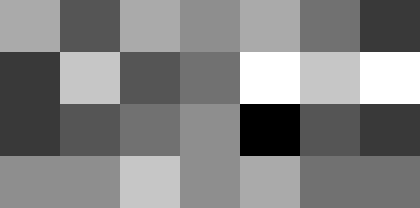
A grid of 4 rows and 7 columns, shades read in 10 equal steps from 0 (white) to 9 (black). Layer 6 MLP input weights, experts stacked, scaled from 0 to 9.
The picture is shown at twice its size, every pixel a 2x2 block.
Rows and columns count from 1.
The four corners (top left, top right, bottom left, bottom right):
3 7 4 5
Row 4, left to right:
4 4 2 4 3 5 5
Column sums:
21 18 16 17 15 18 19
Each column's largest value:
7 6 6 5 9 6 7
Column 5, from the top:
3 0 9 3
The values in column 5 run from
0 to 9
